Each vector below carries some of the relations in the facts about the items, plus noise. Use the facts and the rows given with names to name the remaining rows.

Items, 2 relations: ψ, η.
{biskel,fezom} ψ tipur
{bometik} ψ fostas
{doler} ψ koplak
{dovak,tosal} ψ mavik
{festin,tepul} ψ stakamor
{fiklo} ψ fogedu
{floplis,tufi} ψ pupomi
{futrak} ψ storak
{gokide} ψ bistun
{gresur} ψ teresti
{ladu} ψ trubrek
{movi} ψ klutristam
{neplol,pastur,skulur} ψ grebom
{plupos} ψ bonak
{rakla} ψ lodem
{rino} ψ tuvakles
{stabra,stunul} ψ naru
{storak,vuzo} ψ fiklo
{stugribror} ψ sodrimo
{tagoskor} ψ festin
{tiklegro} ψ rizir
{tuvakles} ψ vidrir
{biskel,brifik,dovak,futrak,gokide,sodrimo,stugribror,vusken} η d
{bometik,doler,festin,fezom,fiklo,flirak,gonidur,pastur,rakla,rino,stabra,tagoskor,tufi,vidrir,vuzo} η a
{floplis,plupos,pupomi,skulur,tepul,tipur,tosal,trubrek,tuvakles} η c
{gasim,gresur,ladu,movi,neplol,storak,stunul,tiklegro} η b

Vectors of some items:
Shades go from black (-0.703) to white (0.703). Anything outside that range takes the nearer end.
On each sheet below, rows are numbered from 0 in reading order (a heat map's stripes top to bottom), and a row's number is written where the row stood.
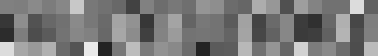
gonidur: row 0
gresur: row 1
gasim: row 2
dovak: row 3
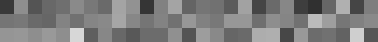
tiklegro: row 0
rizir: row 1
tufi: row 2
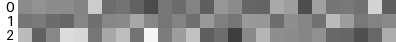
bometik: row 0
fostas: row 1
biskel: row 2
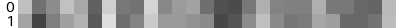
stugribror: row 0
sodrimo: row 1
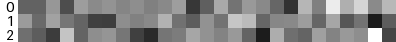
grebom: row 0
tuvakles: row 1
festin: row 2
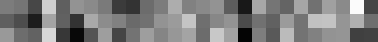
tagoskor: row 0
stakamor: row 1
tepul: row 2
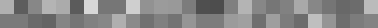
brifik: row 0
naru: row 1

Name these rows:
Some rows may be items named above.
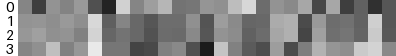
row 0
tipur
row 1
tufi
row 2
stabra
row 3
pastur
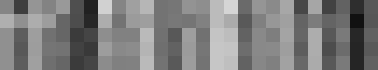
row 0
tipur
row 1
floplis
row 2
trubrek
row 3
pupomi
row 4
trubrek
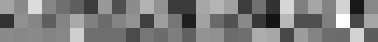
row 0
skulur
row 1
neplol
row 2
rino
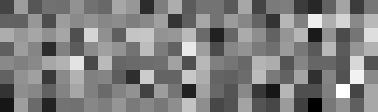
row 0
stunul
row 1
grebom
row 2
futrak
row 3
fogedu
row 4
fezom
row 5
fiklo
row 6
neplol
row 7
storak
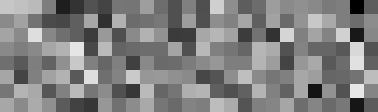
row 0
tosal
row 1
mavik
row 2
skulur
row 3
fezom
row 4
vidrir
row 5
sodrimo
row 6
vuzo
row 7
plupos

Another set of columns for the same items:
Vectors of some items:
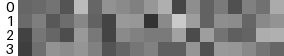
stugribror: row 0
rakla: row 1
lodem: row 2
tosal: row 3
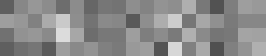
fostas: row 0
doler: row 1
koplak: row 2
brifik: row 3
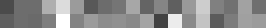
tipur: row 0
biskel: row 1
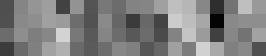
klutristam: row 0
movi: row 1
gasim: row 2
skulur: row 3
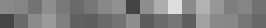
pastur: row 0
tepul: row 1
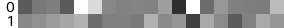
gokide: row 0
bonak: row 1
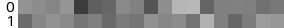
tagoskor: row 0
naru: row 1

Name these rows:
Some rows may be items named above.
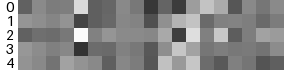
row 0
neplol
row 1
tagoskor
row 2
biskel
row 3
festin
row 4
tufi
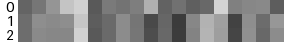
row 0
plupos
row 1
stunul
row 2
stunul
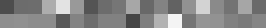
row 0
tipur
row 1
vuzo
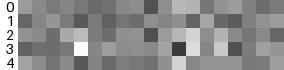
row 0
rino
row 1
stakamor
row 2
fezom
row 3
biskel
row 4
vidrir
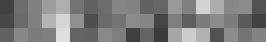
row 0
skulur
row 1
floplis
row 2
neplol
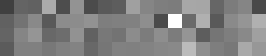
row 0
trubrek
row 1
futrak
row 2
mavik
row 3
grebom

